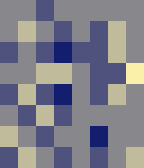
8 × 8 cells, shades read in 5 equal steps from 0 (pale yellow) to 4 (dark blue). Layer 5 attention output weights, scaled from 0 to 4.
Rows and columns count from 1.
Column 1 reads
2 2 3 2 3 2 1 3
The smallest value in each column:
1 1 1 1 2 2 1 0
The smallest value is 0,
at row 4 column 8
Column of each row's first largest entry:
3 4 4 6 4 2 6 1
